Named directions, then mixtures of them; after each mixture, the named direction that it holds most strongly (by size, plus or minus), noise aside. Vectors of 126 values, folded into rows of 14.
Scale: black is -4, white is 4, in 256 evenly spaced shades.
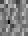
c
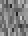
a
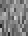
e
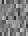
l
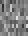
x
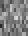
e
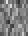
c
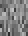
e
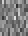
l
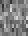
x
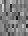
x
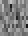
x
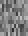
a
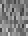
x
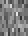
a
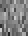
e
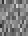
l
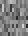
x
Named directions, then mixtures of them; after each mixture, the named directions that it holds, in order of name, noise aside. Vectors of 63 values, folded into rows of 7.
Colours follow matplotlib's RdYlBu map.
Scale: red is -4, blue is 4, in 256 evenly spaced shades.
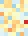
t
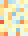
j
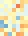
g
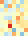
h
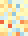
h, j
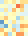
g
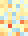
h, j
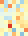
h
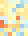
g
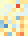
g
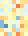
g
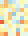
j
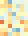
h, j
